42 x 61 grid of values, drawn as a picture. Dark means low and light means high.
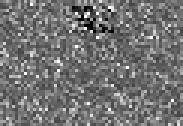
The halves do not mirror each other. There is no overall slope. In the top middle lies a patch that is rougher than the rest. There are no regular stripes. No single row or column stands out from its neighbours. The top middle is the roughest part. Fine speckle covers the field.
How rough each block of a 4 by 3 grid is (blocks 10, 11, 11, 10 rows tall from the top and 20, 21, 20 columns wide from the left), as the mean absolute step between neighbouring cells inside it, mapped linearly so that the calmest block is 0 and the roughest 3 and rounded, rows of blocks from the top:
131
110
100
111
